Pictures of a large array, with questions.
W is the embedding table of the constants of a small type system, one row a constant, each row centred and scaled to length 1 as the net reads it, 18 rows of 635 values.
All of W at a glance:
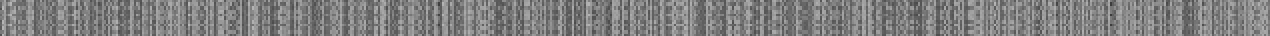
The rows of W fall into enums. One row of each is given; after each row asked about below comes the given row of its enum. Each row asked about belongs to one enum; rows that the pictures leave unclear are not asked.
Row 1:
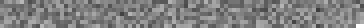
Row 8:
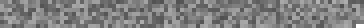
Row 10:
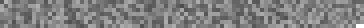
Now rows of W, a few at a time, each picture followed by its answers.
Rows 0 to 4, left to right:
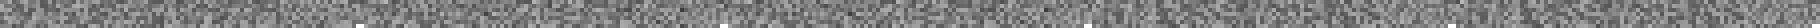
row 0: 8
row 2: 1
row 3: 10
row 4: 10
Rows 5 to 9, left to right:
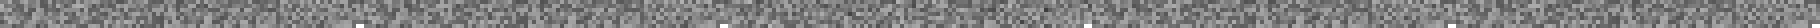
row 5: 8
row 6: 8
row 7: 1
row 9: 8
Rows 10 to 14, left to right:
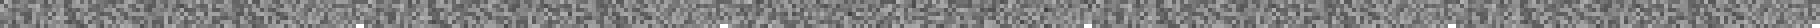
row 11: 10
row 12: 1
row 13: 10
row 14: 10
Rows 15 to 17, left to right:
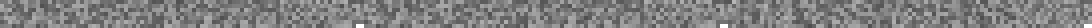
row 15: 8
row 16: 8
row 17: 10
